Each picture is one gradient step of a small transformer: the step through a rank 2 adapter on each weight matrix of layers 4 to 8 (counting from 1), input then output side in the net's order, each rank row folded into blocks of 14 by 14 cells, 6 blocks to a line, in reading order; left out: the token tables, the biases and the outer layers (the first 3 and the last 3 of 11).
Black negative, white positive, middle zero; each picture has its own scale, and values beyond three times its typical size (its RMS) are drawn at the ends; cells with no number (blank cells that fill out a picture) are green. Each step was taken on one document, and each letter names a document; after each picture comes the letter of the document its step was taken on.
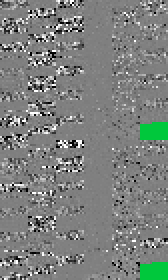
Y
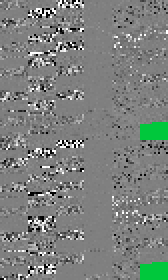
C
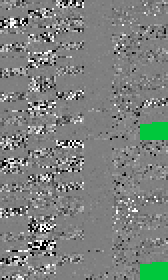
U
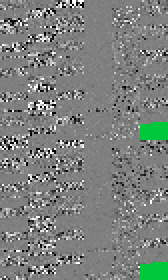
U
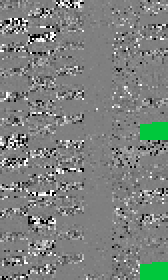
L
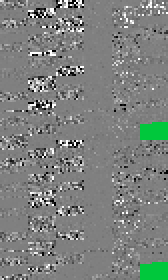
C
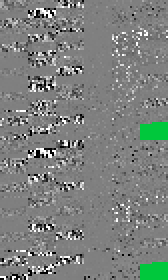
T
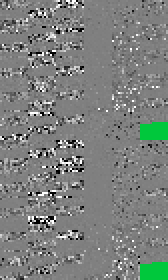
Y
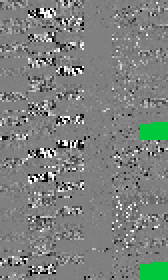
T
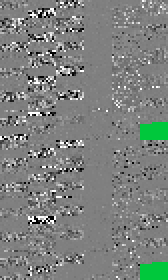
Y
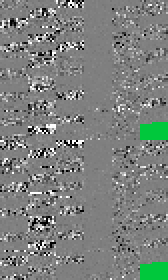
U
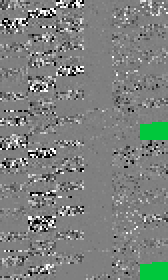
C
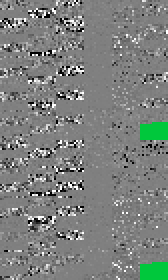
C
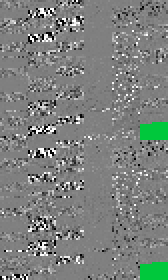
T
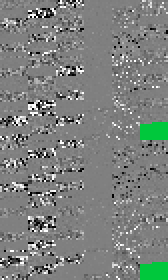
C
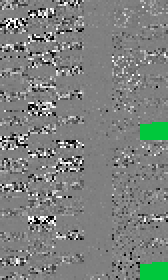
Y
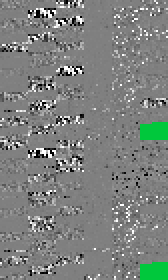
T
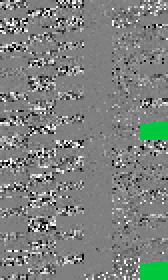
L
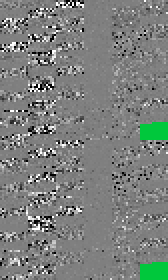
U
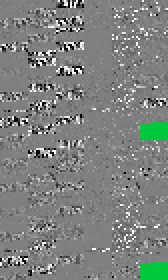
T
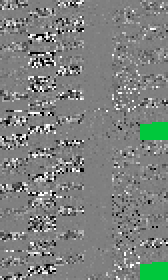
Y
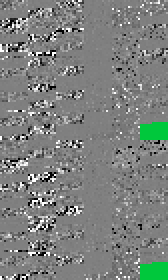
L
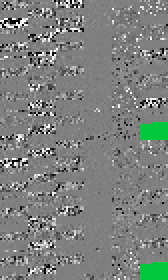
L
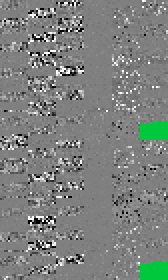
Y
